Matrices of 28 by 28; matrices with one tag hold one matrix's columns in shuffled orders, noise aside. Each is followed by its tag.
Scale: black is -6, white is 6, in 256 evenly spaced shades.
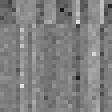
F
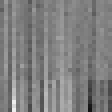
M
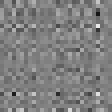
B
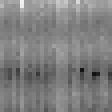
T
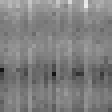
T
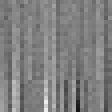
M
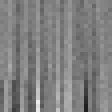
M
